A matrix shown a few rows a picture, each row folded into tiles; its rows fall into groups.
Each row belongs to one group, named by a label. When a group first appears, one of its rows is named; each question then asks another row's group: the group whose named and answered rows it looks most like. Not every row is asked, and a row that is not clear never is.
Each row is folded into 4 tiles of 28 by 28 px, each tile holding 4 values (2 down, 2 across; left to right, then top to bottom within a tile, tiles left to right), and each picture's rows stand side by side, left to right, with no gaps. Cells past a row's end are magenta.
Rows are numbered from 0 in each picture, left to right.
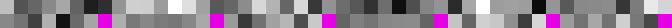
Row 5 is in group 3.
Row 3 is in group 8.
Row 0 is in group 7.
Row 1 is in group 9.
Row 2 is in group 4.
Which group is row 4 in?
4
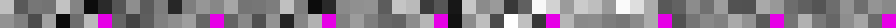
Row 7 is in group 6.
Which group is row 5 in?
9
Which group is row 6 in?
3
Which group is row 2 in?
7
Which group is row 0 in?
7
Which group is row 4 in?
3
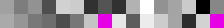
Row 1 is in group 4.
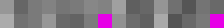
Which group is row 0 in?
7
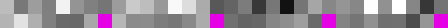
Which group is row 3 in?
9
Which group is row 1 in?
9
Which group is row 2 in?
8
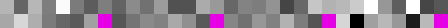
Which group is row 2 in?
3
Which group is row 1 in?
3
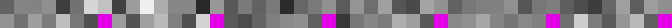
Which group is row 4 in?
6
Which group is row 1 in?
4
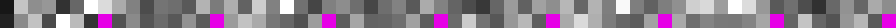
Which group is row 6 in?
9
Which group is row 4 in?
6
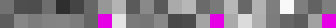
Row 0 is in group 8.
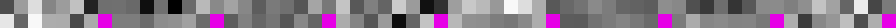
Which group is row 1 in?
8
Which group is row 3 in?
7
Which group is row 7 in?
4
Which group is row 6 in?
8
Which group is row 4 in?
9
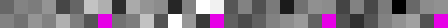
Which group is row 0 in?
3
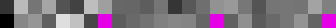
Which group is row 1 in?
8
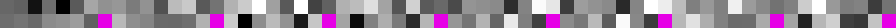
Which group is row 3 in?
4
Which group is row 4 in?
3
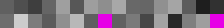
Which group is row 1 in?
7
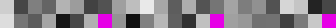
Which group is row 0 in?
7
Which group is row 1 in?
4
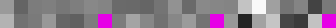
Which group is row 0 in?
7
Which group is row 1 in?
6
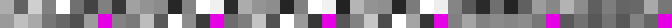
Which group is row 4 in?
8
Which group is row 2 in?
3
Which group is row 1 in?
3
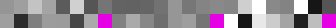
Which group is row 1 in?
6
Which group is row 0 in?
4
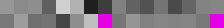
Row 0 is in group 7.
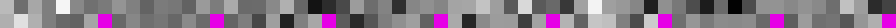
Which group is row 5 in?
4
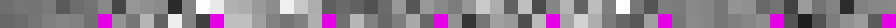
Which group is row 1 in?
3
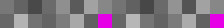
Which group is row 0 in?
6
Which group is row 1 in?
6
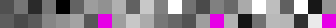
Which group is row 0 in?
8
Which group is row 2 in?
4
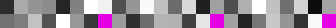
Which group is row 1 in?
4
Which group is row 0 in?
3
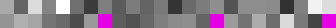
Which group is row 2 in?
3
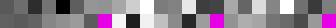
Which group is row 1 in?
4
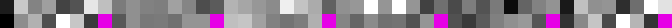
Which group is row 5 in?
3
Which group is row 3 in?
9
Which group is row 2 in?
9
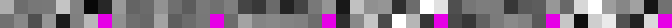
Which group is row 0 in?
7
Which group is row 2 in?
8
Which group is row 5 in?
4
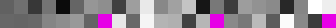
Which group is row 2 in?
3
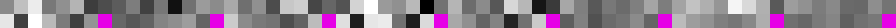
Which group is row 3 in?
4
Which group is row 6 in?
9
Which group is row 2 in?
7
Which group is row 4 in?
7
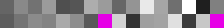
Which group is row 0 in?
3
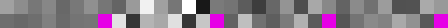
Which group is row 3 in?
3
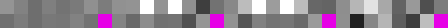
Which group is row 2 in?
9
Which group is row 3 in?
4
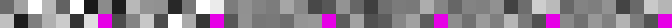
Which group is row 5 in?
3
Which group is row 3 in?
6
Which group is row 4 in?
3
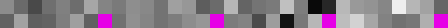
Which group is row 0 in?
6
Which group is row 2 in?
7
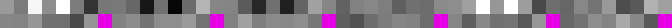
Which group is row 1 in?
8
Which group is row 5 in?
3
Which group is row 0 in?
9
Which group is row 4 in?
9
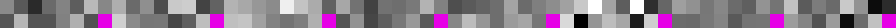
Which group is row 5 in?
4
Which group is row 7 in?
7
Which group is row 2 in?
9
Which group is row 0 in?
6
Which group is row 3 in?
6
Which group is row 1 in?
7
